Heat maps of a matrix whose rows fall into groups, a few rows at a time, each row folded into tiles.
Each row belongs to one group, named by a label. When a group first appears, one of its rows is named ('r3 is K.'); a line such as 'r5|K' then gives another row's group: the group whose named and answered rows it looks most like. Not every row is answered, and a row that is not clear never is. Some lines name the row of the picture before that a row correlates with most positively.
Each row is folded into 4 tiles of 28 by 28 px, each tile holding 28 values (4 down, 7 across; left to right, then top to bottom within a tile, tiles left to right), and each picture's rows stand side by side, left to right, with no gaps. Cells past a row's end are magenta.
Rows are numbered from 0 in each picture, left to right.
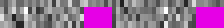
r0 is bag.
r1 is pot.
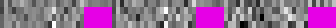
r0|pot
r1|pot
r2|bag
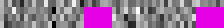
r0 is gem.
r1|bag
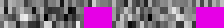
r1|bag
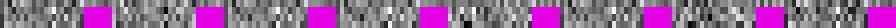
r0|pot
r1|gem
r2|pot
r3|pot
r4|bag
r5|pot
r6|bag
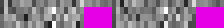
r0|pot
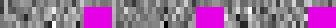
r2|bag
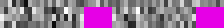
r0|gem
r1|bag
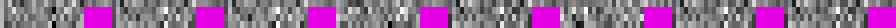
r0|gem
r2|pot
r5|bag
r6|pot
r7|pot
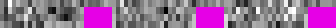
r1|gem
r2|gem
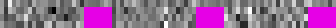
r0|gem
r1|pot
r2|bag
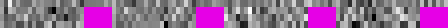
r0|gem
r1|gem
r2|bag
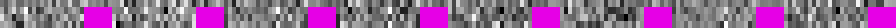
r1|gem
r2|pot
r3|pot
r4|gem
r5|gem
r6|pot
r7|gem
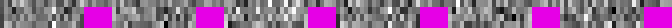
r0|pot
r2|gem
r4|gem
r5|gem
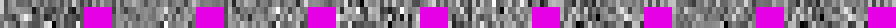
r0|gem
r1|pot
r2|pot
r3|gem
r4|gem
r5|bag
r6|gem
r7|bag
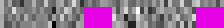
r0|gem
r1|bag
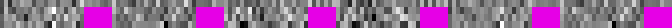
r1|gem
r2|bag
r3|bag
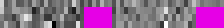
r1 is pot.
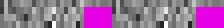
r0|pot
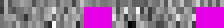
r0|pot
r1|bag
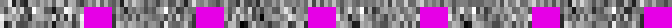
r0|gem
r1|pot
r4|bag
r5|pot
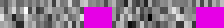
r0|bag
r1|bag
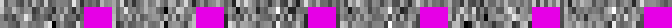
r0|gem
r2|pot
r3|pot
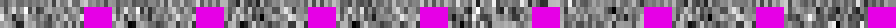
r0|bag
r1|bag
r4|gem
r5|gem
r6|bag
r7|gem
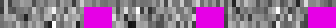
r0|pot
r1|bag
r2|pot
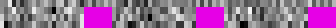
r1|bag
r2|bag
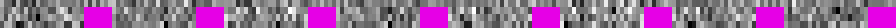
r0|bag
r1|gem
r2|gem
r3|gem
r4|bag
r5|gem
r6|bag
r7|gem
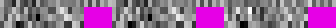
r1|bag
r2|bag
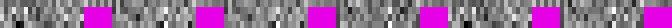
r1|pot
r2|pot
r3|pot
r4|bag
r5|pot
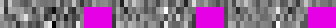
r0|gem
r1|pot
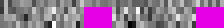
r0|pot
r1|bag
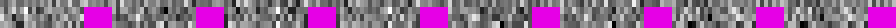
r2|pot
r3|pot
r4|gem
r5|gem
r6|bag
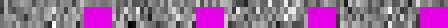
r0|pot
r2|gem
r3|pot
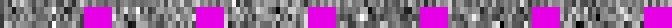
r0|pot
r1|bag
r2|gem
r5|bag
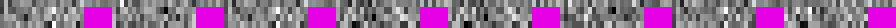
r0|pot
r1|gem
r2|pot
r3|bag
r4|bag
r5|gem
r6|pot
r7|bag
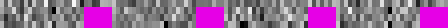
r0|gem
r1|gem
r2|bag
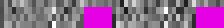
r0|pot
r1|pot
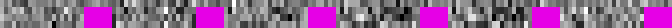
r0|gem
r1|pot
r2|gem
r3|gem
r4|gem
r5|bag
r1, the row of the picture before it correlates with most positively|1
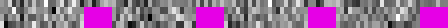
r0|gem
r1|bag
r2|gem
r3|gem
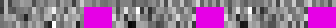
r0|pot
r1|bag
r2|bag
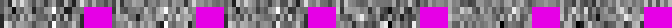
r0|pot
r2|pot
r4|gem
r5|bag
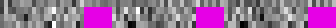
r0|pot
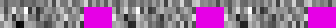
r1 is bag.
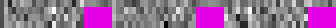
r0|pot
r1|gem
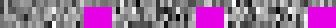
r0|pot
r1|gem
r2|gem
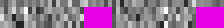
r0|bag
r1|pot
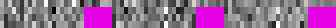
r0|gem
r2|pot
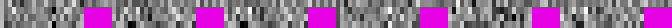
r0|gem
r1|bag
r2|bag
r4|gem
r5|bag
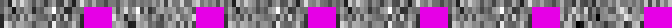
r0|pot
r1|bag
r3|pot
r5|bag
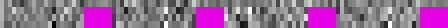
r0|gem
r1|pot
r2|bag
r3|pot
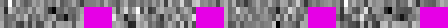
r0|gem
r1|bag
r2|gem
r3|gem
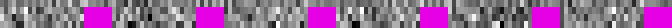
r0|bag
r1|bag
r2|pot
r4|gem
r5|pot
